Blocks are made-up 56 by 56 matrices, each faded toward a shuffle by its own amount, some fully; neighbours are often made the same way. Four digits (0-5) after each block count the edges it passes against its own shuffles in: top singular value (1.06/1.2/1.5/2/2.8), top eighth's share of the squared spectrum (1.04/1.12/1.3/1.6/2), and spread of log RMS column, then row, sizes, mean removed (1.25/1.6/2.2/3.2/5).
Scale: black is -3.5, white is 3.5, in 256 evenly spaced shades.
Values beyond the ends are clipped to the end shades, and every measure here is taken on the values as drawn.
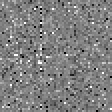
2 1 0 0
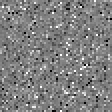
0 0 0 0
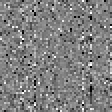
2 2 2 0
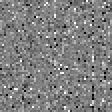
2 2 1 0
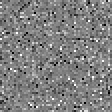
0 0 0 0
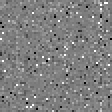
1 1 0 0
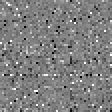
3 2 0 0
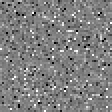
0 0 0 0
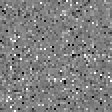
2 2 0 0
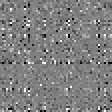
4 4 2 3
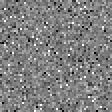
0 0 0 0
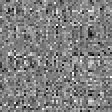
4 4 2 2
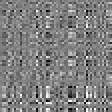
5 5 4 4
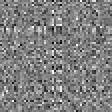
4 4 3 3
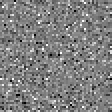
2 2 0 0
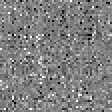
3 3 1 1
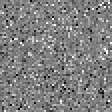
0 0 0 0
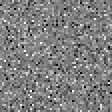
2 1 0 0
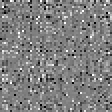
4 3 2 2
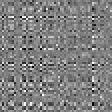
5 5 3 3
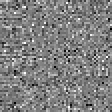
4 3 1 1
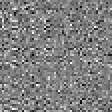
4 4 2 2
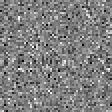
3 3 1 1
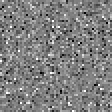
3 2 0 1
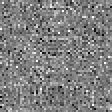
3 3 1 1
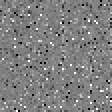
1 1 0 0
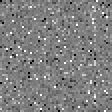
1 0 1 0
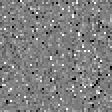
1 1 1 0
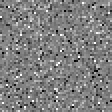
1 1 1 0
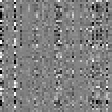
4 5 4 2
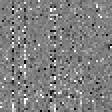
3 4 2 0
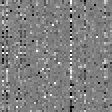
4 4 2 0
